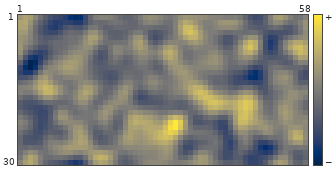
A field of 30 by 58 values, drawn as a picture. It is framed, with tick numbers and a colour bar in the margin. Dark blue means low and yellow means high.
Slope: none. Grain: blotchy. Lone odd cells: none. Mirror symmetry: none. Odd rows or columns: none. Histogram: bell-shaped. Ninth with the highest average: bottom middle.
